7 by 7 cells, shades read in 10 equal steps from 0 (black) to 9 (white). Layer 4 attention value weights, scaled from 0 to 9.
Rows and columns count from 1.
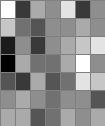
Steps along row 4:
up down same up up down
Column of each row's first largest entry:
1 1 7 6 6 2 1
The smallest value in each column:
0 2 2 3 4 2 3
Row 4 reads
0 6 4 4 6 9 5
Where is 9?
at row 1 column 1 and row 4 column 6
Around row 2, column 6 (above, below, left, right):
2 7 5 5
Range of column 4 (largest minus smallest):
2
